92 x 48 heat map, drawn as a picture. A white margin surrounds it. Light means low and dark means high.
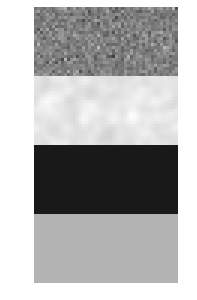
The table splits into 4 rows of 1 panel. Panel 1,1: middling, fine-grained. Panel 2,1: very low, blotchy, faint in contrast. Panel 3,1: very high, flat. Panel 4,1: low, flat.
